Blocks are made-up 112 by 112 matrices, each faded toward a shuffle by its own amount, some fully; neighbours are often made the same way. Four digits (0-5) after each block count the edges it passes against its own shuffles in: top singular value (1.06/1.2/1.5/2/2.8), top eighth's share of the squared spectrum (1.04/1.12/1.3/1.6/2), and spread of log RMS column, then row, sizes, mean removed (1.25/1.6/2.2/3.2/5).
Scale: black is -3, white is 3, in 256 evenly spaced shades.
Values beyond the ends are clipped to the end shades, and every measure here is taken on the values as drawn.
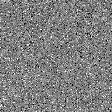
3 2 1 0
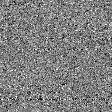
1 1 0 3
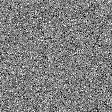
0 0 0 0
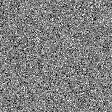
0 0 0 1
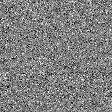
0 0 0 2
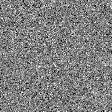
0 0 0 2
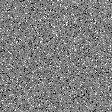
2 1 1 0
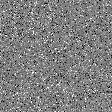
2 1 0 0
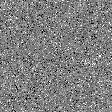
3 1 0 0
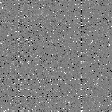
4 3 1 1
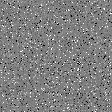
3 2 0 0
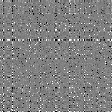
5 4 3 3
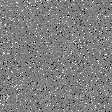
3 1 0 0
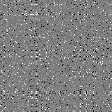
4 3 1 2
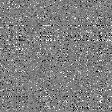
2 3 3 3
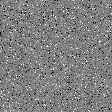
0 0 0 0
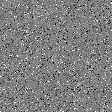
1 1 0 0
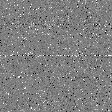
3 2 1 1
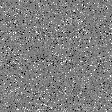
1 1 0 1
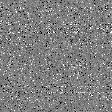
1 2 1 2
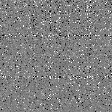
2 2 2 2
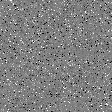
0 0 0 0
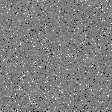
1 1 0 0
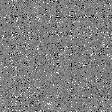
2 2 2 2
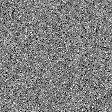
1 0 1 0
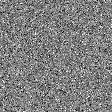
0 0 0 0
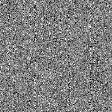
1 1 3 0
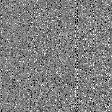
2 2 3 0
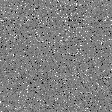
1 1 0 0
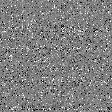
1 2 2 2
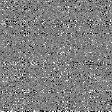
2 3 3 3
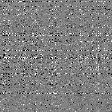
2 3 3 4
